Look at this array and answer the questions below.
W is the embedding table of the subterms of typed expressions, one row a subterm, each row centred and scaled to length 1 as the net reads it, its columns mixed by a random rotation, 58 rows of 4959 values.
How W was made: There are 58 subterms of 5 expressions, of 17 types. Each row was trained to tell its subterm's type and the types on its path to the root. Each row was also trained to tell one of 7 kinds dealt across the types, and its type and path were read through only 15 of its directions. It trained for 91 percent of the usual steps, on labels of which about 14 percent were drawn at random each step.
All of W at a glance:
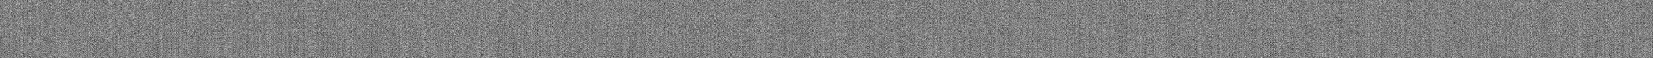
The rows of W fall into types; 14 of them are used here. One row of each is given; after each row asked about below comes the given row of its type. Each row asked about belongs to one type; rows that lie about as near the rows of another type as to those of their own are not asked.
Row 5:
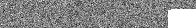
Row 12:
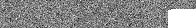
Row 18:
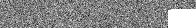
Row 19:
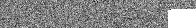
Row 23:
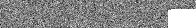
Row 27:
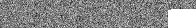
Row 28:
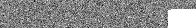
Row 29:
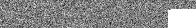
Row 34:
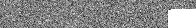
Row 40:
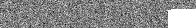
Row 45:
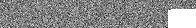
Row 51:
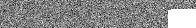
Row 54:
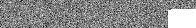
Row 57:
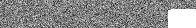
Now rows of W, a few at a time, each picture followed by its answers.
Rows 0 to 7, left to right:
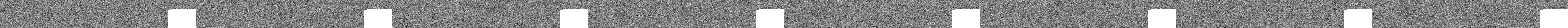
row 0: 51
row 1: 19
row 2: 40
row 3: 23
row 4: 23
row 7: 23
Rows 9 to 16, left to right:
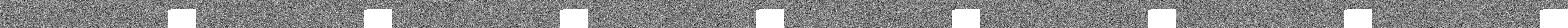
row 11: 28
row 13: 19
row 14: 18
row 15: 51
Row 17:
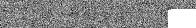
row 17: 51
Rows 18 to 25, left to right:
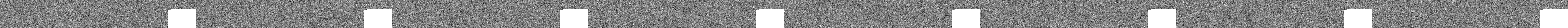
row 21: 40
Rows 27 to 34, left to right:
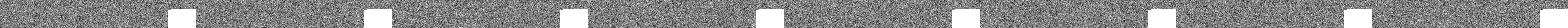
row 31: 57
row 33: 28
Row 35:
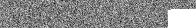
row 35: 28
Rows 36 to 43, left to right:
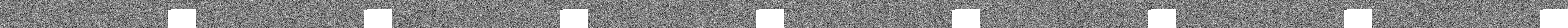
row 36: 5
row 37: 40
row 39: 51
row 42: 34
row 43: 54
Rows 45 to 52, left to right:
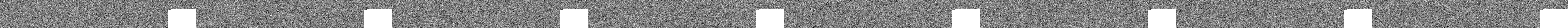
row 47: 34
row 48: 12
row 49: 28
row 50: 54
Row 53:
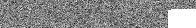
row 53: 19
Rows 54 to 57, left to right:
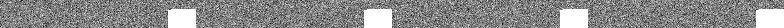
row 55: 19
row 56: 29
